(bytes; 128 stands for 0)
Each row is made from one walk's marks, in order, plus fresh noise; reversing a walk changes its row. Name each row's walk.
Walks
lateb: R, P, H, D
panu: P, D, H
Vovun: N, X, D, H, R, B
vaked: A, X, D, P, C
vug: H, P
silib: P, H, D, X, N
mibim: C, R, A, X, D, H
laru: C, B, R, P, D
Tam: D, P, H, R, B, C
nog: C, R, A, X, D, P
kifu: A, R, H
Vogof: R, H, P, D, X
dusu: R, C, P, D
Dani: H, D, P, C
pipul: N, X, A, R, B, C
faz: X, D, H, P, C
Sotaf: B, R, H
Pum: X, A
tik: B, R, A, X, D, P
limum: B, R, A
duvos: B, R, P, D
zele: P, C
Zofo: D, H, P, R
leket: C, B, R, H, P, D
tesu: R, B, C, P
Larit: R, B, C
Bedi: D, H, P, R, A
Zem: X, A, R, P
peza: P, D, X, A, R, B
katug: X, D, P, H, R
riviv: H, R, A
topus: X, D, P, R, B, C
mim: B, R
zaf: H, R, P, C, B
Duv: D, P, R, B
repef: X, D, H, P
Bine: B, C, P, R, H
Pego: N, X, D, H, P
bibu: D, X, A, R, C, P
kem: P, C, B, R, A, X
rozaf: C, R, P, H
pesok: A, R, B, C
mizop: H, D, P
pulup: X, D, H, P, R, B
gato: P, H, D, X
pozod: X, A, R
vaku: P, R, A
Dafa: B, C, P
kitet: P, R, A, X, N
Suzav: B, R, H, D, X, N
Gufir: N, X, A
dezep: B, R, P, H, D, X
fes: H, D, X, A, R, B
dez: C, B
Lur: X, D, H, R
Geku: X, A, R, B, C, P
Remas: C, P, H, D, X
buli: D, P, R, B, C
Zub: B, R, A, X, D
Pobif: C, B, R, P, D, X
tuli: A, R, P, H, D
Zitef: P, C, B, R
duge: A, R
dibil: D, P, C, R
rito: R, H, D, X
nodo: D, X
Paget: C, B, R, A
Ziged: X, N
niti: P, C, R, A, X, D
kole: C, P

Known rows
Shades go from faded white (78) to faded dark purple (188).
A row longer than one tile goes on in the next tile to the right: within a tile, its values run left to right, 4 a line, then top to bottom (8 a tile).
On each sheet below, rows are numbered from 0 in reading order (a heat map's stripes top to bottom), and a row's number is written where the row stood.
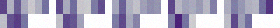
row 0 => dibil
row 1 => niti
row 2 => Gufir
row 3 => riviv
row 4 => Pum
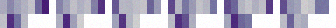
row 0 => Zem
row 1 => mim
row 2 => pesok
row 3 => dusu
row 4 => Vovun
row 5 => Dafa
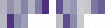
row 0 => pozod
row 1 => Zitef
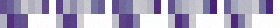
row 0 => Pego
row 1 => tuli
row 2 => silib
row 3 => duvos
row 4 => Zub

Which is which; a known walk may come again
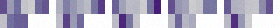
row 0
vaked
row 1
Pum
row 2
Zub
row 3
Dafa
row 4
tesu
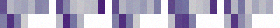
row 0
kifu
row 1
Suzav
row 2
riviv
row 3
silib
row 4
rozaf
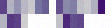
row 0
tuli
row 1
topus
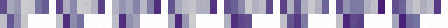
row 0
Zitef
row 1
Pobif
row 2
pozod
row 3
Sotaf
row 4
Pego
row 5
dibil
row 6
Lur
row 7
Vovun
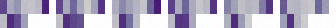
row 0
fes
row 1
bibu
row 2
Zem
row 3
Zofo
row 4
mim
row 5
pesok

